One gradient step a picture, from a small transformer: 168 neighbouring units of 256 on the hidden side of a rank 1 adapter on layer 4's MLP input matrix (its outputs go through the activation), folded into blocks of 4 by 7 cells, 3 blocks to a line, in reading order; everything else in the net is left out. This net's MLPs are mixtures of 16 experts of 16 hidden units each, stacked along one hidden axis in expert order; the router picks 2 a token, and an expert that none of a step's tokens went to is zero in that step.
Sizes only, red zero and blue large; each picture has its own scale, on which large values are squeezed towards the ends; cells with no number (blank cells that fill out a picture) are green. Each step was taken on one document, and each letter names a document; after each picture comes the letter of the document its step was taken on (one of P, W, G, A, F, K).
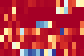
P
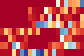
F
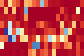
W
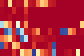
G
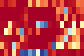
W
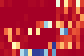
F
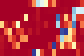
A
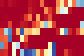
P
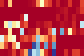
G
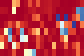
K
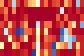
W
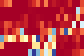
G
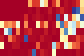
A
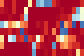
K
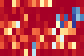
K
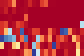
G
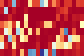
P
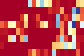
A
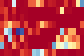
W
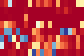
G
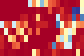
A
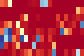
G
